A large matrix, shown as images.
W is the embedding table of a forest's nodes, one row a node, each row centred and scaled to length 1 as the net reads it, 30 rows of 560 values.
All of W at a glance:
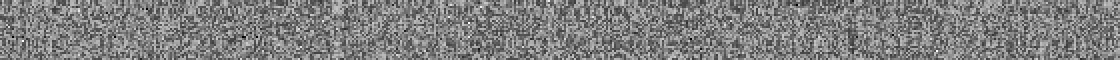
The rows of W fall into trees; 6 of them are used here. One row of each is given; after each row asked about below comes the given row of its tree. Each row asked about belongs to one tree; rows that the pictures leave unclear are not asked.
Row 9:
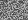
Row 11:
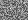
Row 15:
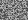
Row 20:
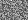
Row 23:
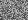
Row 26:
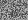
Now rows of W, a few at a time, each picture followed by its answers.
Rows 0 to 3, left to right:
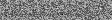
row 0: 26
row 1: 26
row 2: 26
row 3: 20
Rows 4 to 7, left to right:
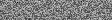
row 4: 23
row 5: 23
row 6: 23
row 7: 15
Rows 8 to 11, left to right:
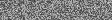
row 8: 9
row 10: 20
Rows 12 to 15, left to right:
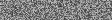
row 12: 26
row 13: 11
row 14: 9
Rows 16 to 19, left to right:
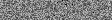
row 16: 11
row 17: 15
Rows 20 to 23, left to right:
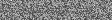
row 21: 20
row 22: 20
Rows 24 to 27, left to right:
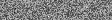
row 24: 15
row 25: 20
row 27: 23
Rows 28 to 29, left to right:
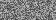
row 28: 23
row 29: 9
